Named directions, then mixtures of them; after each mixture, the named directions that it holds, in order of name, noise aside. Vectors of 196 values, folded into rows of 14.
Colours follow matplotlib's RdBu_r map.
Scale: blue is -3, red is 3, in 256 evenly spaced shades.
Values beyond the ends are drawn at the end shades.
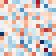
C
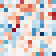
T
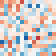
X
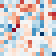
T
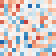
X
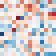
C, T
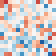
C, X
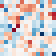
T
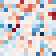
T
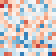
C, X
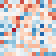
C, T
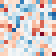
T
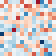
C, T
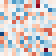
C, X
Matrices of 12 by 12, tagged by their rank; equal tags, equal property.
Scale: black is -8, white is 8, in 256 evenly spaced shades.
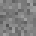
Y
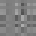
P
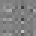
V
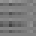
P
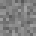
Y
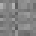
V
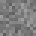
Y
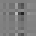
P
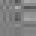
P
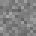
Y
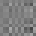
P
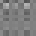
P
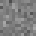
Y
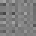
V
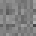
V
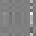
P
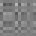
P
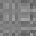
V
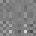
V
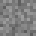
Y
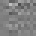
V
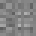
V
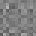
V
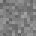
Y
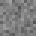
Y
